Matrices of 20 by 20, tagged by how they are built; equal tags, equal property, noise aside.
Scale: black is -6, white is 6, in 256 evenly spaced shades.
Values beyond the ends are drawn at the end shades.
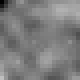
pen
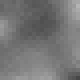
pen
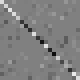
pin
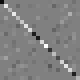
pin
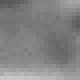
pen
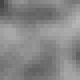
pen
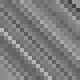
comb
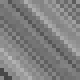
comb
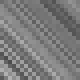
comb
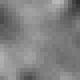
pen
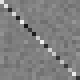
pin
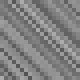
comb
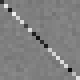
pin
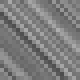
comb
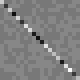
pin
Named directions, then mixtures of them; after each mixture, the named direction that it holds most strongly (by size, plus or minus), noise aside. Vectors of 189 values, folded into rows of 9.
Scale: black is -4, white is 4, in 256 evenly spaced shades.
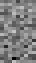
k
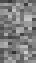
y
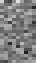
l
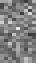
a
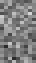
a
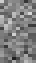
a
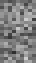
y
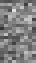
y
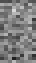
k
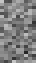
l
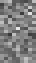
a
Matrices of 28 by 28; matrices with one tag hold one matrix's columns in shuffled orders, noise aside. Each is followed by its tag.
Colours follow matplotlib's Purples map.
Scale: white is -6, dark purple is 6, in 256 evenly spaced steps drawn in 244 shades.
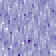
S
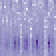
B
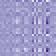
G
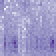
B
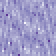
S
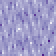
S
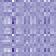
G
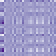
G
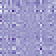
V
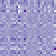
V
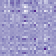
V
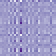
G
